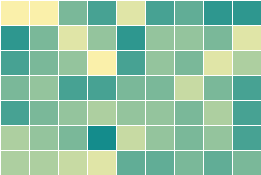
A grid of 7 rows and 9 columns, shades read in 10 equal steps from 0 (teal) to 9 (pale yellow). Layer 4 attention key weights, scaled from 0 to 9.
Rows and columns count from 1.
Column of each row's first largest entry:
1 3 4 7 4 5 4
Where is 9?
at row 1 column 1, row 1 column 2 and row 3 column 4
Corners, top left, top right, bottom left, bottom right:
9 1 6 4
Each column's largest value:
9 9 8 9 8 5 7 8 8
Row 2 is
1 4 8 5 1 5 5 4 8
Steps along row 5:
up up up down same down up down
